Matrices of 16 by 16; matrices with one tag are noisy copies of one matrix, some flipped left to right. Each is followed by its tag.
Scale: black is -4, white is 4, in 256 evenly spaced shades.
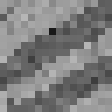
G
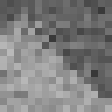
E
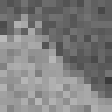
E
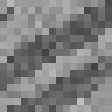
G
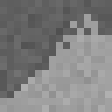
E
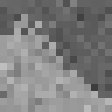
E
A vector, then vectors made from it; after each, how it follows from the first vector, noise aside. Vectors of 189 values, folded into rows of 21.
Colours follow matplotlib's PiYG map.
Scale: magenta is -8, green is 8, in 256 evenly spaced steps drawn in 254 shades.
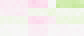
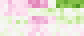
scaled up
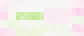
wrapped around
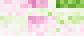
scaled up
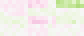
copied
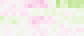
copied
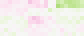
copied
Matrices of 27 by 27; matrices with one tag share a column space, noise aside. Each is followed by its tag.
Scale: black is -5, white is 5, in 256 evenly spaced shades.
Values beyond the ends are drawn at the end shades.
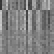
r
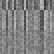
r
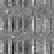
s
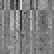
r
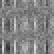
s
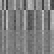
r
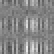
s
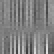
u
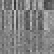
r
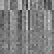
r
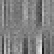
u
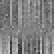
u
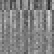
r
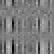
s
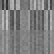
r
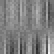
u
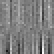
u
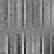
u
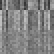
r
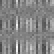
s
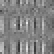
s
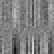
u
